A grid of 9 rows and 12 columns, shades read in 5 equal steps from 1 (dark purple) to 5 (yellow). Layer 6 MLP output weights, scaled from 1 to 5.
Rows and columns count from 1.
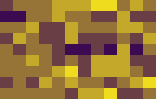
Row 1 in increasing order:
2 3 3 3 3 3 4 4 4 4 5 5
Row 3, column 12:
3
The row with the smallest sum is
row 5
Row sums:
43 30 38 32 26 36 40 38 37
